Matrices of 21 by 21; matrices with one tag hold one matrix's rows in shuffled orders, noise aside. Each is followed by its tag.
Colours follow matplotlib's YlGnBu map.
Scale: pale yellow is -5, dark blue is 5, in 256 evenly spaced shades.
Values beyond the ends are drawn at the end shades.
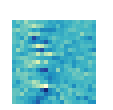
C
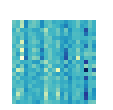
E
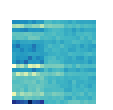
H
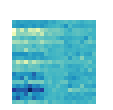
H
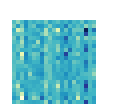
E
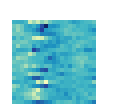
C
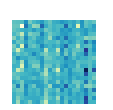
E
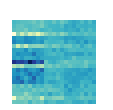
H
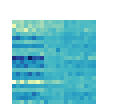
H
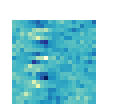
C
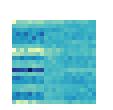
H
